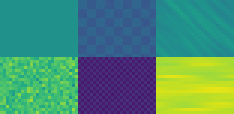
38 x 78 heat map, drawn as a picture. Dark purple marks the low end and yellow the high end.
It is made of 2 by 3 panels. Panel 1,1: middling, flat. Panel 1,2: low, checkered, faint in contrast. Panel 1,3: middling, slanting down to the right, faint in contrast. Panel 2,1: high, fine-grained. Panel 2,2: very low, checkered, faint in contrast. Panel 2,3: very high, streaked across, faint in contrast.
